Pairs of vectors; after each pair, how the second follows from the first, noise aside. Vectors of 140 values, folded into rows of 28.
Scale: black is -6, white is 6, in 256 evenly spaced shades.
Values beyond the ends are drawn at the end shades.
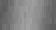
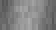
copied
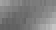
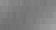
shrunk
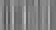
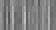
copied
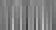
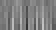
copied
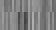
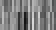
scaled up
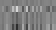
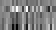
scaled up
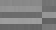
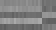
copied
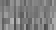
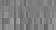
shrunk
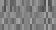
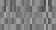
copied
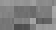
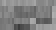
copied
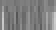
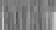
copied
